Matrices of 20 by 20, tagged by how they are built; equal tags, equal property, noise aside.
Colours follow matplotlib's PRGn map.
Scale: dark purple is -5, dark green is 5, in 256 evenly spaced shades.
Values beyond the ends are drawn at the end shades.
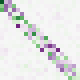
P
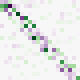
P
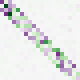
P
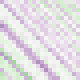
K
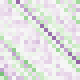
K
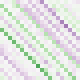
K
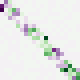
P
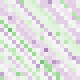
K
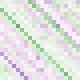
K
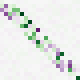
P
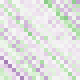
K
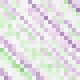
K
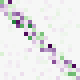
P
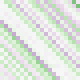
K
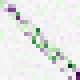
P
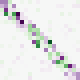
P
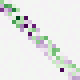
P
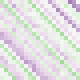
K
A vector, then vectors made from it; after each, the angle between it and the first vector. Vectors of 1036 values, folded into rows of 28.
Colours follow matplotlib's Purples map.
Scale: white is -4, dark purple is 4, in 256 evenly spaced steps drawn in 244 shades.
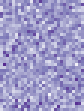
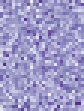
nearly parallel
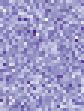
partly aligned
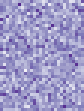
partly opposed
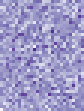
orthogonal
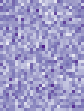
partly opposed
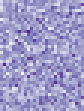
partly aligned
